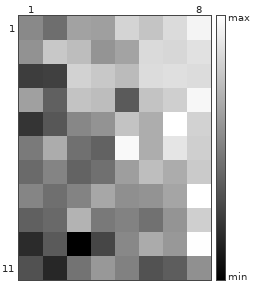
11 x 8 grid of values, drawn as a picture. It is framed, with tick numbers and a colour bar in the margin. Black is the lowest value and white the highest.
The top right is the smoothest part. There are no regular stripes. The bottom left is the ninth with the lowest average. The field climbs toward the top right.
